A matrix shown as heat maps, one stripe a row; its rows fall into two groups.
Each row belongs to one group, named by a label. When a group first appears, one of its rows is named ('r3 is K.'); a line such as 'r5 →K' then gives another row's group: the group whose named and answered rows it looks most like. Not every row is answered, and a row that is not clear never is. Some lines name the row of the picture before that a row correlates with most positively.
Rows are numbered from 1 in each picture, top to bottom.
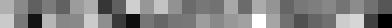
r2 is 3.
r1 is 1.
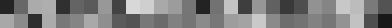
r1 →1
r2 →3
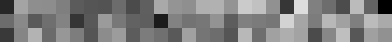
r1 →3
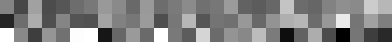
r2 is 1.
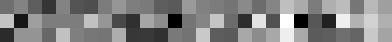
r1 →1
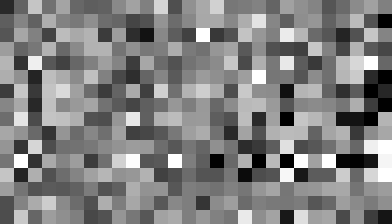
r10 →1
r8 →3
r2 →3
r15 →1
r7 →3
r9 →3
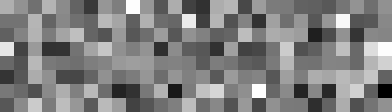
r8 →1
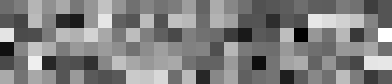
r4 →1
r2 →1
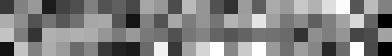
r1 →1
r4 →3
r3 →3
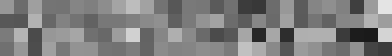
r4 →3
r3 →3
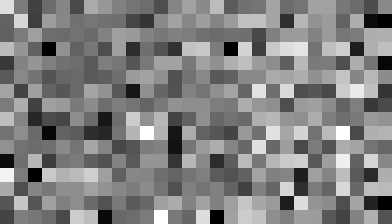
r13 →3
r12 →1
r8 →3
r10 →1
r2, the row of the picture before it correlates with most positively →4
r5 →3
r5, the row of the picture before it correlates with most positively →4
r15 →3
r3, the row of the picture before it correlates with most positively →1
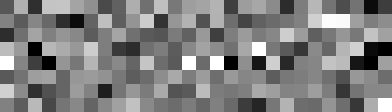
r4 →3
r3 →1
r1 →3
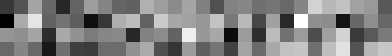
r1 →1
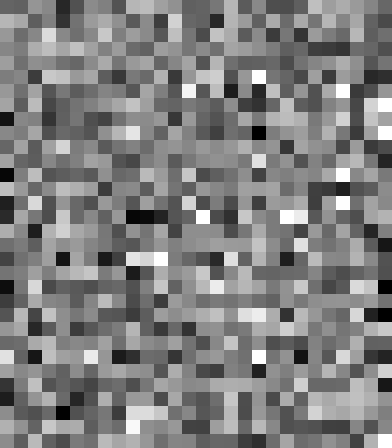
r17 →3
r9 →1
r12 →3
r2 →3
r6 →3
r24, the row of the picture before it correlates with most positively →4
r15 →1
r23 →3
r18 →3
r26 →3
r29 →1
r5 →1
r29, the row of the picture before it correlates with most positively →1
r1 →1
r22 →1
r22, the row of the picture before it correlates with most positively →1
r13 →1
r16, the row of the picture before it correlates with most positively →4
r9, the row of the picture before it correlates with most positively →4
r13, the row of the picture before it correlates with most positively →1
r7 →1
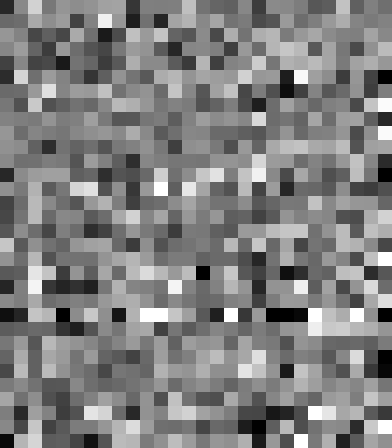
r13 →3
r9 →3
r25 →3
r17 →1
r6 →3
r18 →3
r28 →1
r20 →1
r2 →1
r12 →3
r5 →1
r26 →3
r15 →1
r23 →1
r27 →3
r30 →1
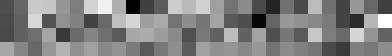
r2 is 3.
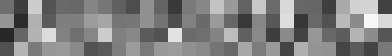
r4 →3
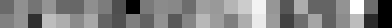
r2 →3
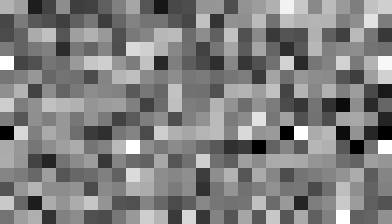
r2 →1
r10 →3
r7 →3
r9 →3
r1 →1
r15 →3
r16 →1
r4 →1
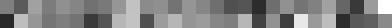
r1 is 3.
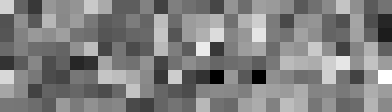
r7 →1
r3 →3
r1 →3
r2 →3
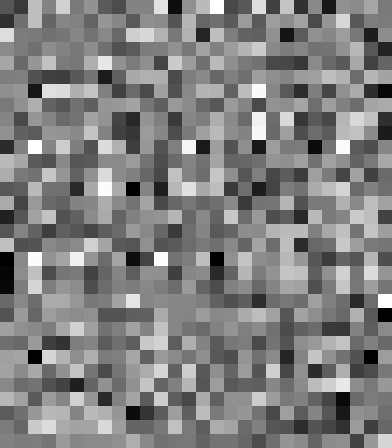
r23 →3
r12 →1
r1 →3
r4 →3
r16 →1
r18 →3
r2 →1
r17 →1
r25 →1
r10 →3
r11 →1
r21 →1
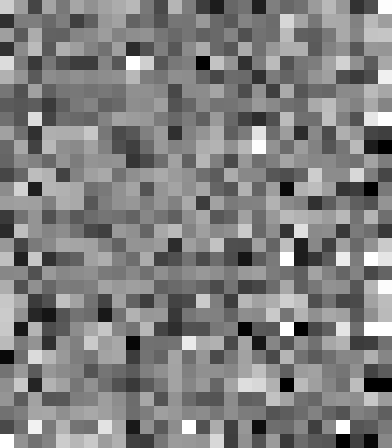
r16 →1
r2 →1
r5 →1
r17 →3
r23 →1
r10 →3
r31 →1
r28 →3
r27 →3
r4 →1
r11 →3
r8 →1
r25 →1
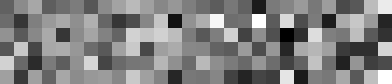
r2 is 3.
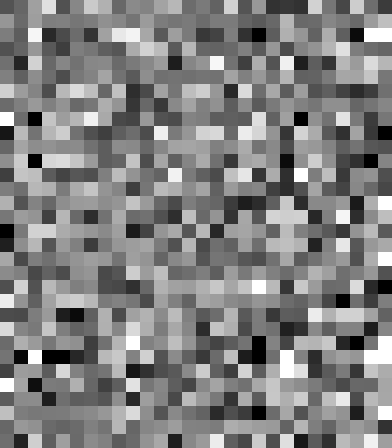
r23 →1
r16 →1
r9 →3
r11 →3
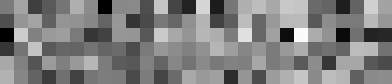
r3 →3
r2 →1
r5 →3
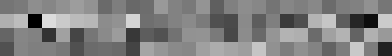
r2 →3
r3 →1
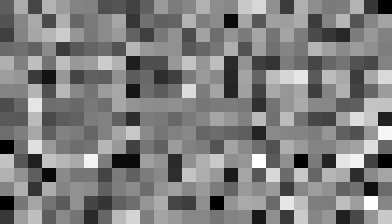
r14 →3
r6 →1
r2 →1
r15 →1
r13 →1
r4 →1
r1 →3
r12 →3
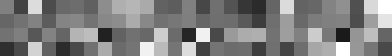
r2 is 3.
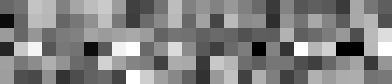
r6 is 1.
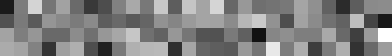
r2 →3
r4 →1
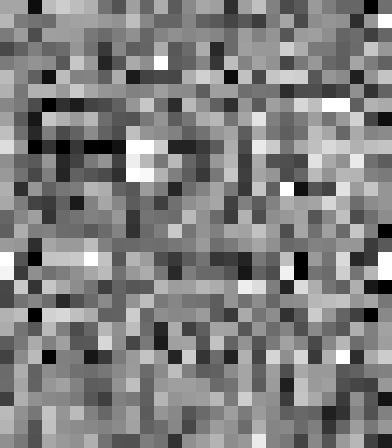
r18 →3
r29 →3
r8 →1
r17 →3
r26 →1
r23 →3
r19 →3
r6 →1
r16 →1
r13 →1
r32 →3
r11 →1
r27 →3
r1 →3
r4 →1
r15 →1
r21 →3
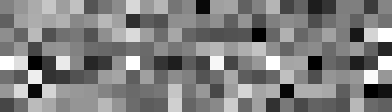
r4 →3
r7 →3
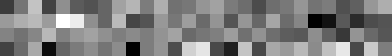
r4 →1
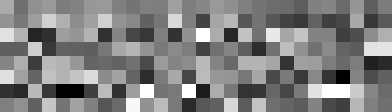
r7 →1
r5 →3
